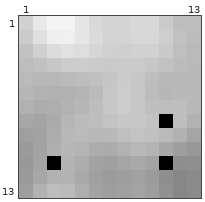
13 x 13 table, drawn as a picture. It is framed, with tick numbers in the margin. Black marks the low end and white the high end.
Average level on the scale: 70%. Lone odd cells: 3, each lower than its neighbours. Slope: up to the top. Histogram: skewed, a long tail of low values.
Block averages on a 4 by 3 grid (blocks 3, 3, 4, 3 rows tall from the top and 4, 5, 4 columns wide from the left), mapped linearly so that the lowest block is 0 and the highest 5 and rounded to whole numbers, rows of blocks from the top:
554 / 343 / 232 / 120
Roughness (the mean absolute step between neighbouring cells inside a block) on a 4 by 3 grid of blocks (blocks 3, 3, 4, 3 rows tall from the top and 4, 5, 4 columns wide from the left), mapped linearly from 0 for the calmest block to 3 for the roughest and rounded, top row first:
1 0 0 | 0 0 0 | 0 0 3 | 3 0 2
